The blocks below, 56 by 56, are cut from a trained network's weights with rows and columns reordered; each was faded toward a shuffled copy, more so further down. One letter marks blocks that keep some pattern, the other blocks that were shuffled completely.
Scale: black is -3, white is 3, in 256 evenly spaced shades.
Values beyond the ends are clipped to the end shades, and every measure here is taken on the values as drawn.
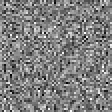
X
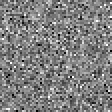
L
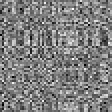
X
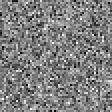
L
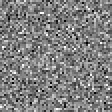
L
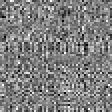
X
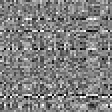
X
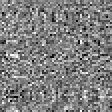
X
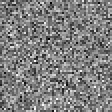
L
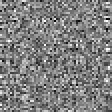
X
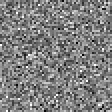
L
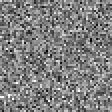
L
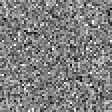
L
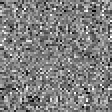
X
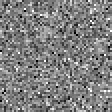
L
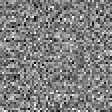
X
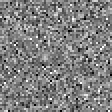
L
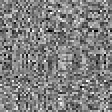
X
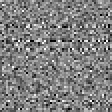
X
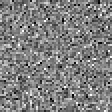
L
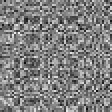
X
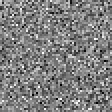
L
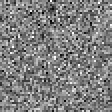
L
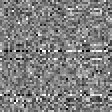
X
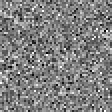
L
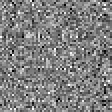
X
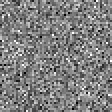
L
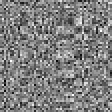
X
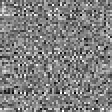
X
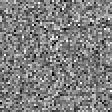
L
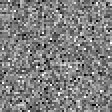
L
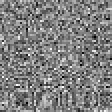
X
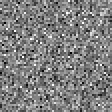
L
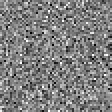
X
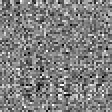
X
